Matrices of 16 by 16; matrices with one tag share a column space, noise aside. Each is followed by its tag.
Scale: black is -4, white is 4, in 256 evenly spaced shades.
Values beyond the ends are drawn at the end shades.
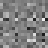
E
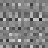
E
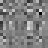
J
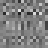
J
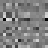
E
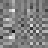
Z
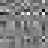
J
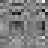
J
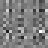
Z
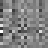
Z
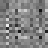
Z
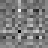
Z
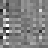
Z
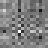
Z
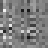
Z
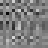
J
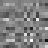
E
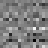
E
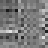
Z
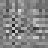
Z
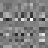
E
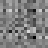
Z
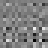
E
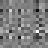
Z
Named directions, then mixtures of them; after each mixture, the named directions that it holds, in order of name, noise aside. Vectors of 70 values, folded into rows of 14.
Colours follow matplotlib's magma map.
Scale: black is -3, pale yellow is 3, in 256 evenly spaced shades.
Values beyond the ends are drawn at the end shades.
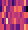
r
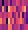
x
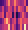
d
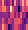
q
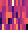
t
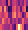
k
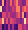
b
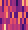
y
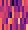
t, y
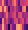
k, q, t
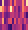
b, q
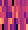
b, t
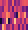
r, t, y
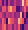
q, x, y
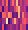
b, r, t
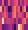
b, k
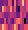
b, d, q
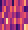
d, q, r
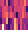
q, r, t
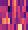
d, k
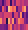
x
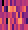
x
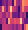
d, q, x
